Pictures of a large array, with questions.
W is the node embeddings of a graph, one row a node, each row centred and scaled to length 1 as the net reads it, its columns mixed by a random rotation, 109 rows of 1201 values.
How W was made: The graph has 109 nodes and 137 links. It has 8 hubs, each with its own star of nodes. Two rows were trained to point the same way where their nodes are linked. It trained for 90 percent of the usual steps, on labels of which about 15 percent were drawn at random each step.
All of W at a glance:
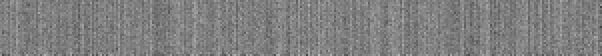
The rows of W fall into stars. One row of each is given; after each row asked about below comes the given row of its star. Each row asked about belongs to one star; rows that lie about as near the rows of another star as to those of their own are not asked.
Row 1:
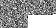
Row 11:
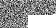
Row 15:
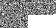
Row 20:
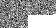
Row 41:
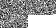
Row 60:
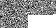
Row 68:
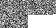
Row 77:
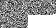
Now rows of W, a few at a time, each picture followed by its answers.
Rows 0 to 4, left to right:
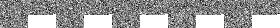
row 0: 68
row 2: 11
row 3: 41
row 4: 41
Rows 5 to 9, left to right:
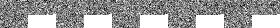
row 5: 1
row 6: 20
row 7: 77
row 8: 68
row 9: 41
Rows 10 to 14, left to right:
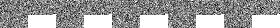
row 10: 15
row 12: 1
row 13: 68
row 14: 11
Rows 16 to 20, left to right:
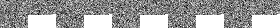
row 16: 20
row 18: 60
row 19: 20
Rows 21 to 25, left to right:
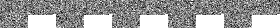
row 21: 15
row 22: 11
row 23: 41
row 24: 68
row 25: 60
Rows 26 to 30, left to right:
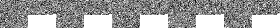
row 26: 68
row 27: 68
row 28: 77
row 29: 41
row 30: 11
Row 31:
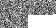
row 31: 68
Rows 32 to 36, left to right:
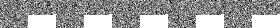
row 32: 1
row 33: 20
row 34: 11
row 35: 15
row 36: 41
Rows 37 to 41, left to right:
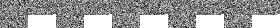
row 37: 11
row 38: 68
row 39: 15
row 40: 68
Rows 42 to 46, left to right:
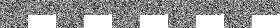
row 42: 41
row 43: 60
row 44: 1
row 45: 11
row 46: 11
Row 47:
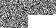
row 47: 60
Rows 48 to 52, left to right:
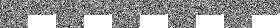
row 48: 77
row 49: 15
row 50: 77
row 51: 60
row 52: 60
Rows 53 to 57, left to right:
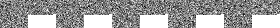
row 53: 60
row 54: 60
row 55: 1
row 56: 20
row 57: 41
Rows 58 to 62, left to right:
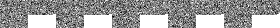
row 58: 68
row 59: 41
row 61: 68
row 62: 60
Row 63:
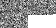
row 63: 15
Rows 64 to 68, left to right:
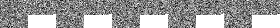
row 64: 1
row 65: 15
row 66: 1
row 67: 1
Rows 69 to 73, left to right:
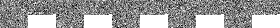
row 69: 11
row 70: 41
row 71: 11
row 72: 60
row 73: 15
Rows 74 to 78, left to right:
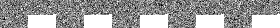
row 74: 1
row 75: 77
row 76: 41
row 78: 11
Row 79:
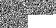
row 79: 20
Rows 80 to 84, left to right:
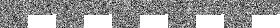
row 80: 1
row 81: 1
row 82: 11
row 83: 41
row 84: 20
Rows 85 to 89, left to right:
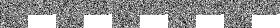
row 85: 41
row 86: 1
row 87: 1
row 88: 41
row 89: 77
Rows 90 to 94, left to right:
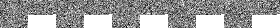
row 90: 68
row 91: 77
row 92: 20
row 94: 1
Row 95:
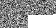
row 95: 60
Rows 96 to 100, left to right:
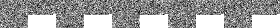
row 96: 1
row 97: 77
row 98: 68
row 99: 68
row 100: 41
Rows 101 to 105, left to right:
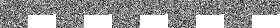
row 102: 20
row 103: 20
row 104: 68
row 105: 1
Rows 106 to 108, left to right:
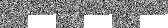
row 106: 77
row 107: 15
